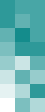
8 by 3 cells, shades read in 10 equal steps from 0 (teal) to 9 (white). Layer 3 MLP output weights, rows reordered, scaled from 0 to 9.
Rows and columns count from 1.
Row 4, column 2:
1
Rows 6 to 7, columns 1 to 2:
7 3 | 8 6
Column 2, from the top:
2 3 0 1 7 3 6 4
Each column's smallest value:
1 0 1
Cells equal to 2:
4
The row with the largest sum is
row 8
